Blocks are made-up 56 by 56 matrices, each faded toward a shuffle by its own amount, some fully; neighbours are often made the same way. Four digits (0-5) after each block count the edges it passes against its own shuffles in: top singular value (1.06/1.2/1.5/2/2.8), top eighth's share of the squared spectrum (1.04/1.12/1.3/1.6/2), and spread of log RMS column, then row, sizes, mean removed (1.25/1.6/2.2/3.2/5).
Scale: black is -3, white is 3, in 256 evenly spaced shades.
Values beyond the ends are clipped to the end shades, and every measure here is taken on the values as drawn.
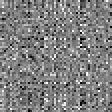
4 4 2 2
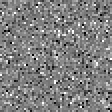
1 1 0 0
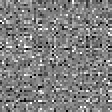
4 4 2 2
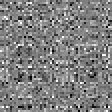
4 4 3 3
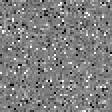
1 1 0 0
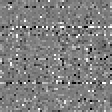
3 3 2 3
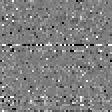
3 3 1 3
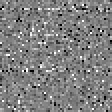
1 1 0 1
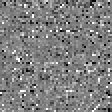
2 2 2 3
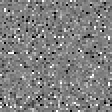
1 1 0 1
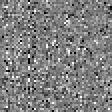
1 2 2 0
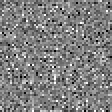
3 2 0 1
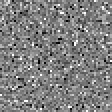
1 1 0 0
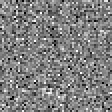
3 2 0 0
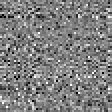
4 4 2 3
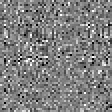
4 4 2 2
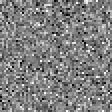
3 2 0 0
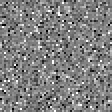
0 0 0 0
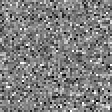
0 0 0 0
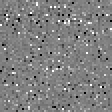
2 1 0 1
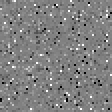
0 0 0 0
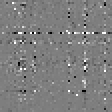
3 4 2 2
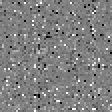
1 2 1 0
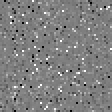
1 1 0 0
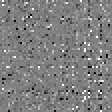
2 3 2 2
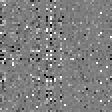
3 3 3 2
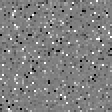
0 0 0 0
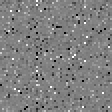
2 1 0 0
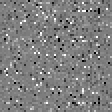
1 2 1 0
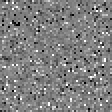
0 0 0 0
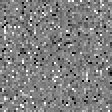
1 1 1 0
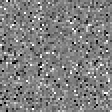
1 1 1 0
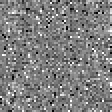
3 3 1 1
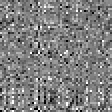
4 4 3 2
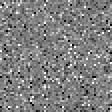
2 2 1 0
